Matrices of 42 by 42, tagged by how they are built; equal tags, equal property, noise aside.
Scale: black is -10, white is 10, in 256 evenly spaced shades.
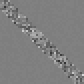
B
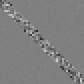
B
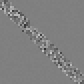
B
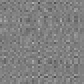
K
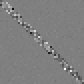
B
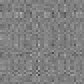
K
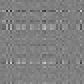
K
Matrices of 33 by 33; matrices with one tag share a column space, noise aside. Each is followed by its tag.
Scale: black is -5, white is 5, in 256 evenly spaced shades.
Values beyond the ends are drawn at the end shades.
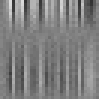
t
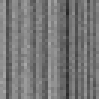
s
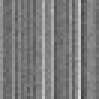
s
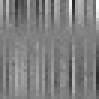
t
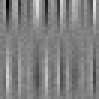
t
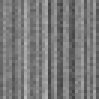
s
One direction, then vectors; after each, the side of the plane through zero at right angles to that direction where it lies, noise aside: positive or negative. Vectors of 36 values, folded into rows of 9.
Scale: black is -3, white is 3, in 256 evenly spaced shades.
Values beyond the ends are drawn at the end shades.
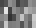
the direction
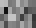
negative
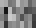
negative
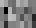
negative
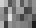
negative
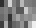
positive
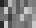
positive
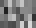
negative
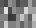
positive
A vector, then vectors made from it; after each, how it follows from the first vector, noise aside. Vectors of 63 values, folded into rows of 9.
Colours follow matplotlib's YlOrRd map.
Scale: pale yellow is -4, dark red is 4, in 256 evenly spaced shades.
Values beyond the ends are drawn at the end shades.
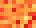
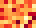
scaled up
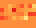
partly zeroed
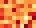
scaled up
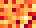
scaled up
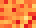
copied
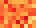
sign-scrambled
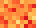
sign-scrambled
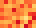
copied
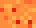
partly zeroed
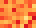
copied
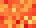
sign-scrambled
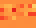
partly zeroed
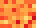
copied
